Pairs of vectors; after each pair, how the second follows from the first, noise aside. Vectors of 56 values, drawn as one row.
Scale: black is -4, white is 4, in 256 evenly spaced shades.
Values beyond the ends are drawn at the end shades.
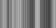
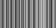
shuffled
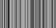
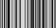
scaled up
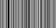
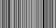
shuffled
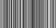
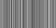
shrunk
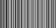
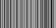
wrapped around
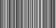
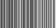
wrapped around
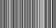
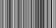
negated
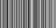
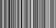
shuffled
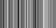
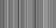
shrunk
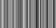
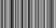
wrapped around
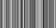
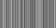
shrunk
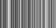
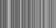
shrunk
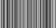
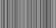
shrunk
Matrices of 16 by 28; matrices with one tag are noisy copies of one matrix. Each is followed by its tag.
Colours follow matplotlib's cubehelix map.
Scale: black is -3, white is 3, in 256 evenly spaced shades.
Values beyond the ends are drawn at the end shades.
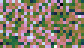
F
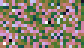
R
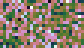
F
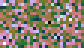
R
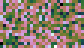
F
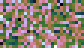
F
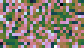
F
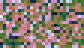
F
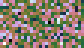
R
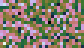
R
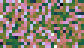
F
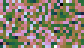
F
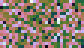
R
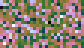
R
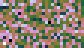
R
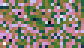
R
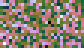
R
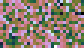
F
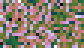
F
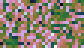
F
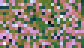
R
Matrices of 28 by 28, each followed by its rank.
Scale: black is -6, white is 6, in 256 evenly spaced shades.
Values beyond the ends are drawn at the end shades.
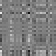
two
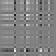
one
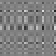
one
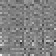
five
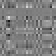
two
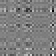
two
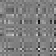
two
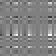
one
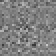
five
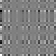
one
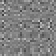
five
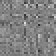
five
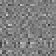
five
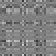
two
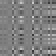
one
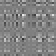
two
